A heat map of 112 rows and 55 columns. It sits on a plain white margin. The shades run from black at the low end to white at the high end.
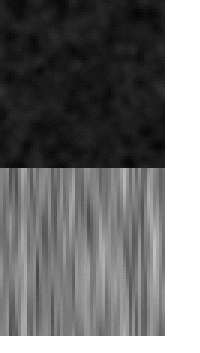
It is made of 2 by 1 panels. Panel 1,1: very low, blotchy, faint in contrast. Panel 2,1: middling, streaked downward.
